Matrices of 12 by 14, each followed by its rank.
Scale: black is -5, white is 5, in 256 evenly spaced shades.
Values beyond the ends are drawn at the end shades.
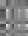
one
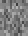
full rank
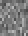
full rank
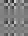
one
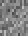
full rank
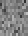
full rank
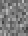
full rank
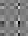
one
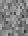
full rank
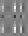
one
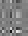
one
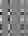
one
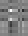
one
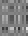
one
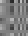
one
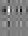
one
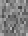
full rank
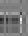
one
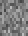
full rank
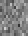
full rank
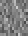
full rank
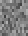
full rank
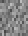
full rank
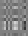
one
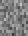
full rank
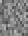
full rank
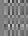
one
